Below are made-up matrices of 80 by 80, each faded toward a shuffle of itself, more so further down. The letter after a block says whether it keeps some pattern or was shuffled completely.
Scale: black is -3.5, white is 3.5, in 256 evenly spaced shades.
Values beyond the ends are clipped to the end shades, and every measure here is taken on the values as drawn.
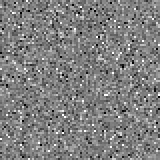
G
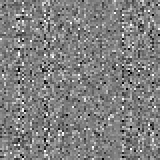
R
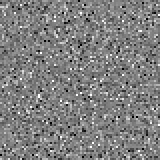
G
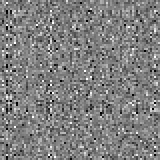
R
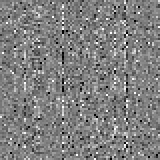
R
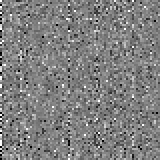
R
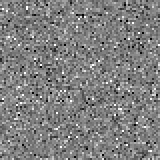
G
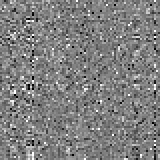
R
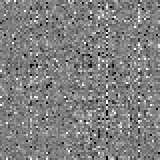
R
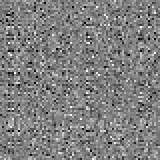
R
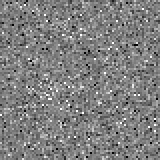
G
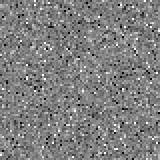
G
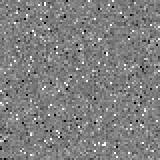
G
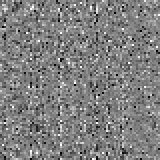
R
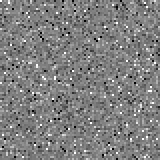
G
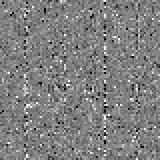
R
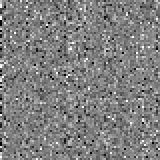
R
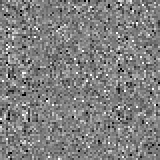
R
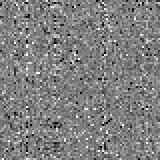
R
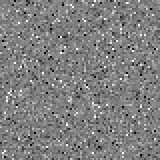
G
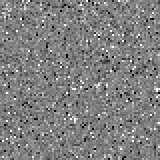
G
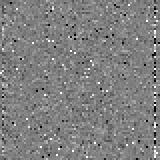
R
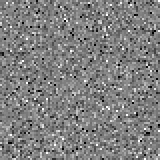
G
